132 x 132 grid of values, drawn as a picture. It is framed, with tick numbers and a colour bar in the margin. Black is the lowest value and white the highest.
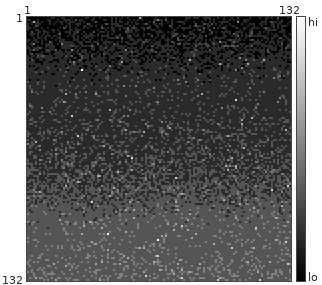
The field climbs toward the bottom. No row or column stands out. There are no regular stripes.
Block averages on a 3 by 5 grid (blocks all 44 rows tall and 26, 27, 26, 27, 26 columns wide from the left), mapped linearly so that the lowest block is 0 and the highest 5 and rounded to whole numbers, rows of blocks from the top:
00000 / 22222 / 55555
